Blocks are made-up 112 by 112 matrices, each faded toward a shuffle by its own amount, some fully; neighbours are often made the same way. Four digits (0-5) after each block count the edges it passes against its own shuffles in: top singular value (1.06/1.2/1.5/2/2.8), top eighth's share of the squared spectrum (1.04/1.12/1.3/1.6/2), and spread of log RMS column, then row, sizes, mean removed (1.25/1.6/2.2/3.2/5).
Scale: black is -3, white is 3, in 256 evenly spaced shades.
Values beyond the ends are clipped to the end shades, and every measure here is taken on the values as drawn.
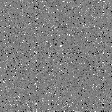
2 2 1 1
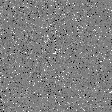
1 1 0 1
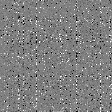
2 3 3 2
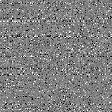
4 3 1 3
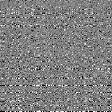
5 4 2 4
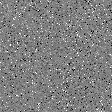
0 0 0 0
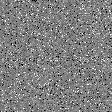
2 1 0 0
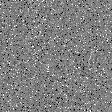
0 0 0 0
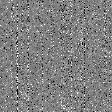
2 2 3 0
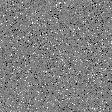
0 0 0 0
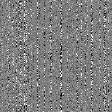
2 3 4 0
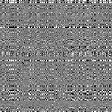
5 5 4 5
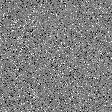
0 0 0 0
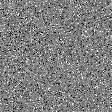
2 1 0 0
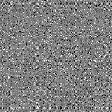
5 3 2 2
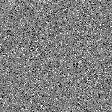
3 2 1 0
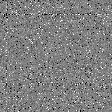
3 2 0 1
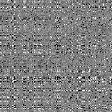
5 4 3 3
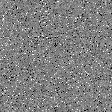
2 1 0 0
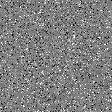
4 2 1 1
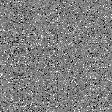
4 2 1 0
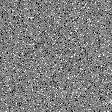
2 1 0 0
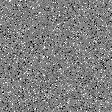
2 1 0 0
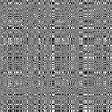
5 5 4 4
